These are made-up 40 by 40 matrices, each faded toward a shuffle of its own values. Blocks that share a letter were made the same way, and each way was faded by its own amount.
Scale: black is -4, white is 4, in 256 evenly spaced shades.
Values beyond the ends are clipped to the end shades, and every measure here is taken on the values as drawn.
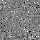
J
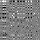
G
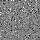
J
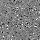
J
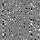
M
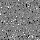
J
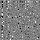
M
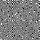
M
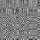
G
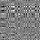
G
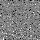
J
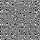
M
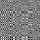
G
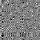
M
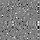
M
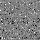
J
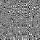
M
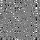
M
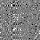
M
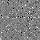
J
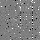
M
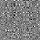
M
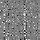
M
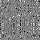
M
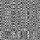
G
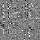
M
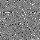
J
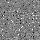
J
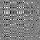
G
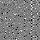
M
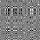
G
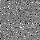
J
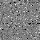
J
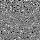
J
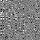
M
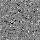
J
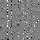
M
